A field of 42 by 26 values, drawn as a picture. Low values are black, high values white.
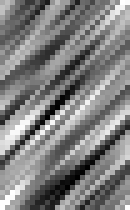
The ninth with the lowest average is the bottom middle. There is no overall slope. No single row or column stands out from its neighbours. Streaks slant up to the right.
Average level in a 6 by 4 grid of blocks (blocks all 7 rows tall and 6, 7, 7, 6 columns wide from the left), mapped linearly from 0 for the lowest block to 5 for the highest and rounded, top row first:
2225
3223
2223
4344
4323
5022
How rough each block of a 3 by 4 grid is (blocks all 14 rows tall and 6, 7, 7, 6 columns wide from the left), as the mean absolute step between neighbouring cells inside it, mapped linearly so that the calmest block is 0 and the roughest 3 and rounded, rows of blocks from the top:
0 0 1 1 / 1 3 1 1 / 1 0 2 1
